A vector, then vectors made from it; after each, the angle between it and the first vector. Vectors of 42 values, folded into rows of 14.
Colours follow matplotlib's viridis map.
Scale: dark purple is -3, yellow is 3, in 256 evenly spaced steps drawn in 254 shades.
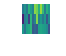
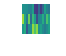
nearly opposite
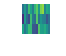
nearly parallel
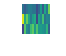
partly opposed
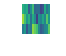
nearly opposite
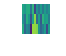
partly opposed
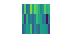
partly aligned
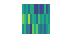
nearly opposite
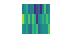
nearly opposite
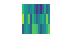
nearly opposite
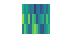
nearly opposite
